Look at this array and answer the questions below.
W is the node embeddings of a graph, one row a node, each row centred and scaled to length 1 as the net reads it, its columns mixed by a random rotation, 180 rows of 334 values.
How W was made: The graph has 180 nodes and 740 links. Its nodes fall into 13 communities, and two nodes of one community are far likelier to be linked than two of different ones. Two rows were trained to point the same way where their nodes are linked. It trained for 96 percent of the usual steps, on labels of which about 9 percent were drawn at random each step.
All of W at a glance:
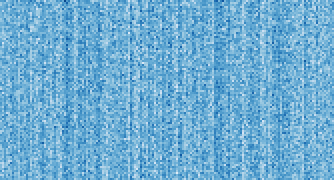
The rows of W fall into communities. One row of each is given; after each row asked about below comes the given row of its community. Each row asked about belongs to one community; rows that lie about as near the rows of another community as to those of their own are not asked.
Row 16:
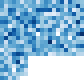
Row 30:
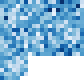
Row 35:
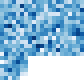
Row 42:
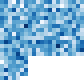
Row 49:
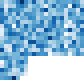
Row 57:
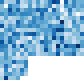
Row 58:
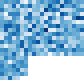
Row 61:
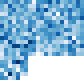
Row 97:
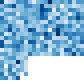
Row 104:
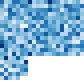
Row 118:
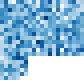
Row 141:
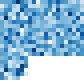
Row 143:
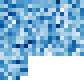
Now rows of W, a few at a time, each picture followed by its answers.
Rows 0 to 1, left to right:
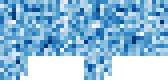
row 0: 97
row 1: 16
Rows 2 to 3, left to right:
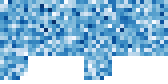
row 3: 104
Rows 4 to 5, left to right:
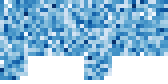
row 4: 49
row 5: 35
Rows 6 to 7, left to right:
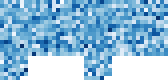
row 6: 42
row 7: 143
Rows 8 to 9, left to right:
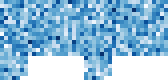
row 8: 49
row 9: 30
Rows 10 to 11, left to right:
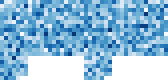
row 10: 97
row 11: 143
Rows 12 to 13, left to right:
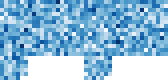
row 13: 58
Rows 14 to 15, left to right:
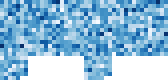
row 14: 104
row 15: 30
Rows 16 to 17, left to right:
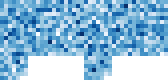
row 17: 97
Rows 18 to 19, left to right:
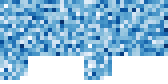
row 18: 57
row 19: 30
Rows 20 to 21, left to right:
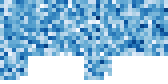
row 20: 49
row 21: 97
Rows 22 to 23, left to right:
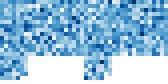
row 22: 143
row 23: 97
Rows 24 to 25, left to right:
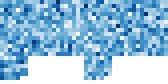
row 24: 61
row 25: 58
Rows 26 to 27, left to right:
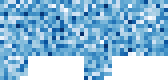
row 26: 57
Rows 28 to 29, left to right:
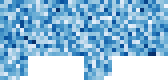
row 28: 141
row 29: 141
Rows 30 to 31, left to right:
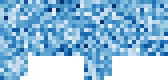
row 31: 104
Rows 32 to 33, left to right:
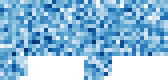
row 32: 58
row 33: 118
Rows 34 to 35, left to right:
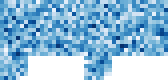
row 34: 118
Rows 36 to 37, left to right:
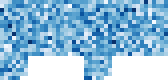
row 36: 49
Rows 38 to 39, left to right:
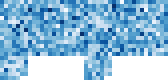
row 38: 30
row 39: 104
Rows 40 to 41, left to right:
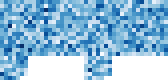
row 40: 57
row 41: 42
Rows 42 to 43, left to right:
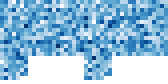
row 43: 42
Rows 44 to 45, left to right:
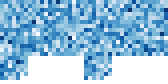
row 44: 61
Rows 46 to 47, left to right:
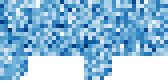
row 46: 118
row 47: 104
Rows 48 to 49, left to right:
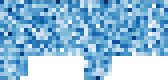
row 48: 104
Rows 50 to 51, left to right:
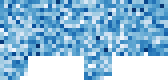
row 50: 58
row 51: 30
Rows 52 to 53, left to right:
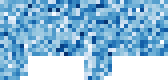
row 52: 30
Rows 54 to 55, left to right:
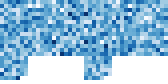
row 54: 143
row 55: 57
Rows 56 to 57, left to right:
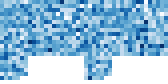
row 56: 58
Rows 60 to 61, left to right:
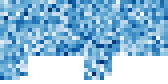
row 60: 30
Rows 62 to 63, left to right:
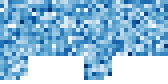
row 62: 16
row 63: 61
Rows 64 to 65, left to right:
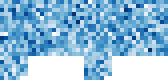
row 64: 16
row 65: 49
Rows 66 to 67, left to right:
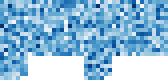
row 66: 141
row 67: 42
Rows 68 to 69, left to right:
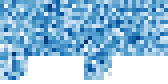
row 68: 58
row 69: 16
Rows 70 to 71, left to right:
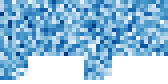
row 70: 57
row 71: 35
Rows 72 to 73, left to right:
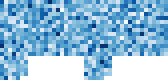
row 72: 104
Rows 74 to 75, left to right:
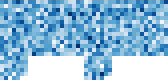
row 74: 143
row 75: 141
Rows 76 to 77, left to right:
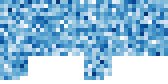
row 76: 104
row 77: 97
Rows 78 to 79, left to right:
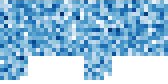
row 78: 49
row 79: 97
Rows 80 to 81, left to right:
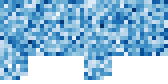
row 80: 61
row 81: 30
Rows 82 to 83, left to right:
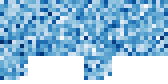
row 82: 118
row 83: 61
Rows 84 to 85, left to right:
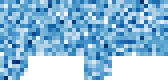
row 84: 35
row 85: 58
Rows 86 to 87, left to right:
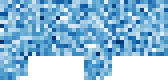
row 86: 57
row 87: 58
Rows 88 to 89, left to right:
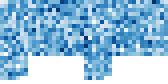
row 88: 30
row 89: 104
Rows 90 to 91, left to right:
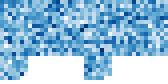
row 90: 58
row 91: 42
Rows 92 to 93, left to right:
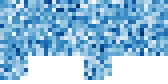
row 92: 42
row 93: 97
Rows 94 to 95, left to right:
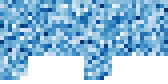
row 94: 57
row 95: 42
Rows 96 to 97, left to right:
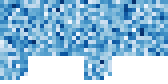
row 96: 141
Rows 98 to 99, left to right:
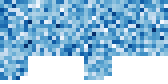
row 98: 143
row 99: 58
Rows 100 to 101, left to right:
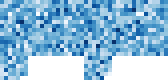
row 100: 42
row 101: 35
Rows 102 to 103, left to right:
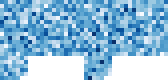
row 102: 49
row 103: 35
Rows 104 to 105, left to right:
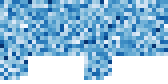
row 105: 118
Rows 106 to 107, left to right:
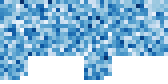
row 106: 97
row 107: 49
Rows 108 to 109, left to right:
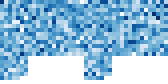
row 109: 143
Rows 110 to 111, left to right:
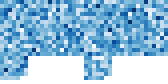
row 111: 58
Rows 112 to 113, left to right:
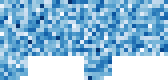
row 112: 49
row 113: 42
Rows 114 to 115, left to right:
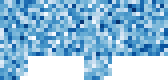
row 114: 49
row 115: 30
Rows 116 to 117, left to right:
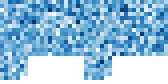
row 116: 16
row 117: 97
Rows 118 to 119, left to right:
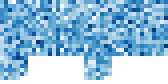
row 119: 58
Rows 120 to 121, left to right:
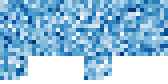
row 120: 141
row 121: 30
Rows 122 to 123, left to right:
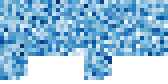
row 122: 104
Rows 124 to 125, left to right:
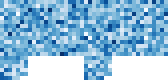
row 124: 30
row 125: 143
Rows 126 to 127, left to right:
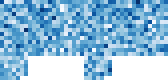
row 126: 104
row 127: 104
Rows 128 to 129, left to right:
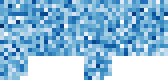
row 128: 141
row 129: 143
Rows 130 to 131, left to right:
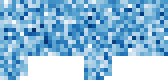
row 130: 97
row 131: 49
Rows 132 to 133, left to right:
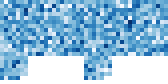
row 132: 49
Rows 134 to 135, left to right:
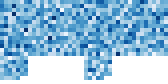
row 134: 143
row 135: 143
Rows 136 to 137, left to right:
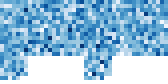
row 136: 58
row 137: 35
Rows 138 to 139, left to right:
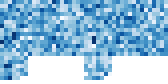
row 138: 57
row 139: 58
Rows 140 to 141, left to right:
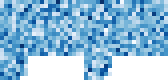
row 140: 61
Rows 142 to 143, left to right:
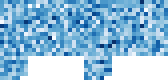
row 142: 143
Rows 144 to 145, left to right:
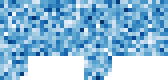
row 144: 58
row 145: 49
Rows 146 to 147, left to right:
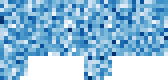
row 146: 16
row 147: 104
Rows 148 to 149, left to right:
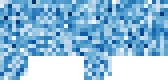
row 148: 141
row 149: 97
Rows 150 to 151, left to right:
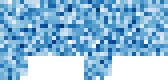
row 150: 97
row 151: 35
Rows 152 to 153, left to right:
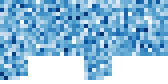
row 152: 104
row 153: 57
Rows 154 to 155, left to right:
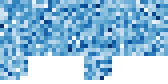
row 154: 61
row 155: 143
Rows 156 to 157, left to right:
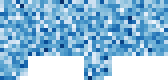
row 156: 57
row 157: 49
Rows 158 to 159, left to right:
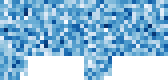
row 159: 57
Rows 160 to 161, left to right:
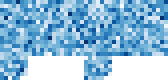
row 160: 143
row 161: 118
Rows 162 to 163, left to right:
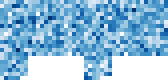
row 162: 42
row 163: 30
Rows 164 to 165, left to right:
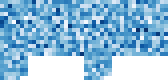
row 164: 141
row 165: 57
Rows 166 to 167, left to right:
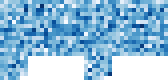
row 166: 97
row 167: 42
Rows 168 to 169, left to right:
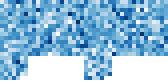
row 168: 16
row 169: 104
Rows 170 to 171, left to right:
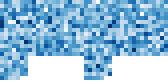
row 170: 141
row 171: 42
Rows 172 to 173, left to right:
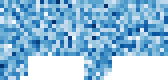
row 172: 61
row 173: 57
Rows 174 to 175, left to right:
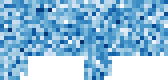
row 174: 97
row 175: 118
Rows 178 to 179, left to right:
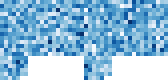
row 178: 16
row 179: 61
